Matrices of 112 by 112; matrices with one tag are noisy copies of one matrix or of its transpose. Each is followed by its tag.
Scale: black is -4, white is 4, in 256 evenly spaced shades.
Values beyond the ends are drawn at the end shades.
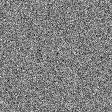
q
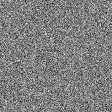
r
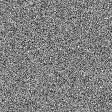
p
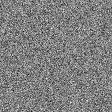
p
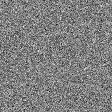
r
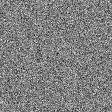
q
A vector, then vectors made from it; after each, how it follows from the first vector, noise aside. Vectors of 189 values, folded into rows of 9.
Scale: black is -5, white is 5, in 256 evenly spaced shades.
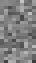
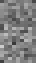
wrapped around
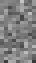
copied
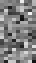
scaled up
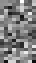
scaled up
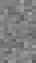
shrunk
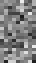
scaled up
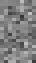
copied
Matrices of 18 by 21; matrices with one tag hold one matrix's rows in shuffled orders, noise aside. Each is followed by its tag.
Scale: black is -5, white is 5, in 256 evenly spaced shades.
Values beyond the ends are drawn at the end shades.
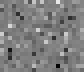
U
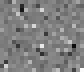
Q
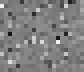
U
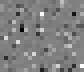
Q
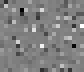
Q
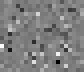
U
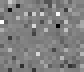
U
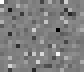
U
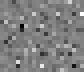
Q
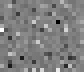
U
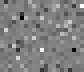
Q
